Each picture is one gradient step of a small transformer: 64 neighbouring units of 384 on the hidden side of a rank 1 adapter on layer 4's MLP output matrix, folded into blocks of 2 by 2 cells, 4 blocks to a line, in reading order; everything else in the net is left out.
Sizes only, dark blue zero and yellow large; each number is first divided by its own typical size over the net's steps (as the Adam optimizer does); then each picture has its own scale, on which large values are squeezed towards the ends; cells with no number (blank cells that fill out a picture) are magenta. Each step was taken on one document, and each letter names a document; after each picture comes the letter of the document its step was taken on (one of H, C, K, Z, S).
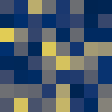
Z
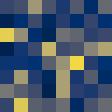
Z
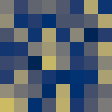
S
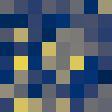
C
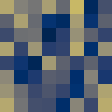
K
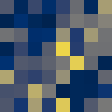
C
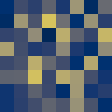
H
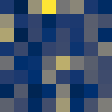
Z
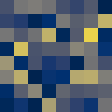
S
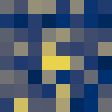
Z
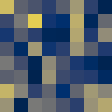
K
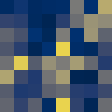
C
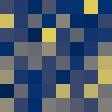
S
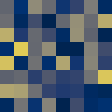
S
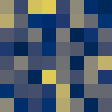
K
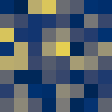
Z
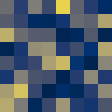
S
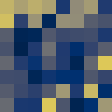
S
